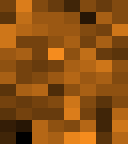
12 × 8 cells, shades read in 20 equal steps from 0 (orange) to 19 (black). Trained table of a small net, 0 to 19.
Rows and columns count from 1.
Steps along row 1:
down up up up down up down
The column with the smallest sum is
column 5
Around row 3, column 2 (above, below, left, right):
4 10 3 6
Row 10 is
12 10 11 11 2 10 14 5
